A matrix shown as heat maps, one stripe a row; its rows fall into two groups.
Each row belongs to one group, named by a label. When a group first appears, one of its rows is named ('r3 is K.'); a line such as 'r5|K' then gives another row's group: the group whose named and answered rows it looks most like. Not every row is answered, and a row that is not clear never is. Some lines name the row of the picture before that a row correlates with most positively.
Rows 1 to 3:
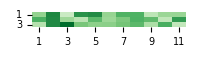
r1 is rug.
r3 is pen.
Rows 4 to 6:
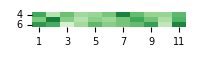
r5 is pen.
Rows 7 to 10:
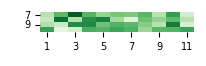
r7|pen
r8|rug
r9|pen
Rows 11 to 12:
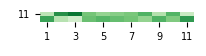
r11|pen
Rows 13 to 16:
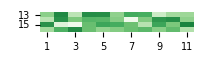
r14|rug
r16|pen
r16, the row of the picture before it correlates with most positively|11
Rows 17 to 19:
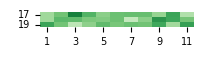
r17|pen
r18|rug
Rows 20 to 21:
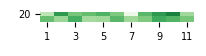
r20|rug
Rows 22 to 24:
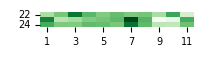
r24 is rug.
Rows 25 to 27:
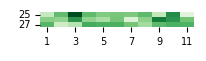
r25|pen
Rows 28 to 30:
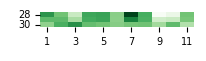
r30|pen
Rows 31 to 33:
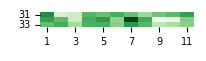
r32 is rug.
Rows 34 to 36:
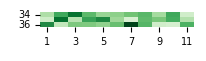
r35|rug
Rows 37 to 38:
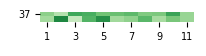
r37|pen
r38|rug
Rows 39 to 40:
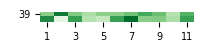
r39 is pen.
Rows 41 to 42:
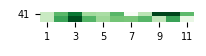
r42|pen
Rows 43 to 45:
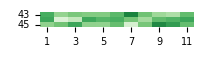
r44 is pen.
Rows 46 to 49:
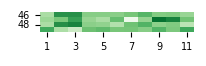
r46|pen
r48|pen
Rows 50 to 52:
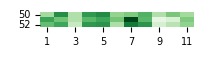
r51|rug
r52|rug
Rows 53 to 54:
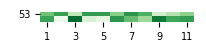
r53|rug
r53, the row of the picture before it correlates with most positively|52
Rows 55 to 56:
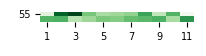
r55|pen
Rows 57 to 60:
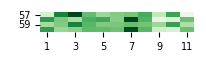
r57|pen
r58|rug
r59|pen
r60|rug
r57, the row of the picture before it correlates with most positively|55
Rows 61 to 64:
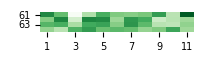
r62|rug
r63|rug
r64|pen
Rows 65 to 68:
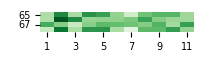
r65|rug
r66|pen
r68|rug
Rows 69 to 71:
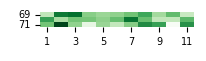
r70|rug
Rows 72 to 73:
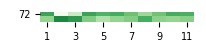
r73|pen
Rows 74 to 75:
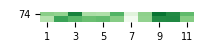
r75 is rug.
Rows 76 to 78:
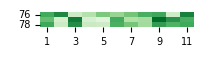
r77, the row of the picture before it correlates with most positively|74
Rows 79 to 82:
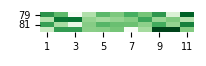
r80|pen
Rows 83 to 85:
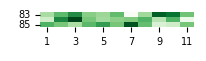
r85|rug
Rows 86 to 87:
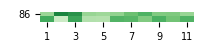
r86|pen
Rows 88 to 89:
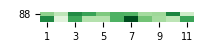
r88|pen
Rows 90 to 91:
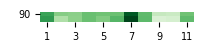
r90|rug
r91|rug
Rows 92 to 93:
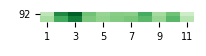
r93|pen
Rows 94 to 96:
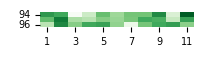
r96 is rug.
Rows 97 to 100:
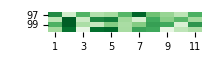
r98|rug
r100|rug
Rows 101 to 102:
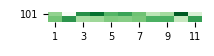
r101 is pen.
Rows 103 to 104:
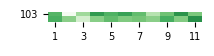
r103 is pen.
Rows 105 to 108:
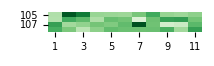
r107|rug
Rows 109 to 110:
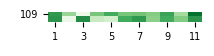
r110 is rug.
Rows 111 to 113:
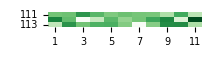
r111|pen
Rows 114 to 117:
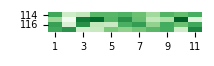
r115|pen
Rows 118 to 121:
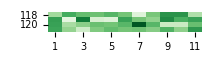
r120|rug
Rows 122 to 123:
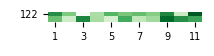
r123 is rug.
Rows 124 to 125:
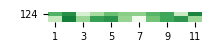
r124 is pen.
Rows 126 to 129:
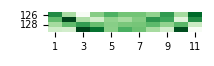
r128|pen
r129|pen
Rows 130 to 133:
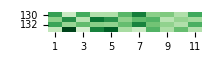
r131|rug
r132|rug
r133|rug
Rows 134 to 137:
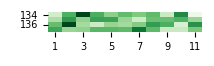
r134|pen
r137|rug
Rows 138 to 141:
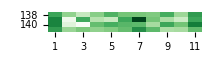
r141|rug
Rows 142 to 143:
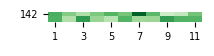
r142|rug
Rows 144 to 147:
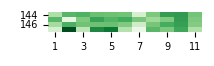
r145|pen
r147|rug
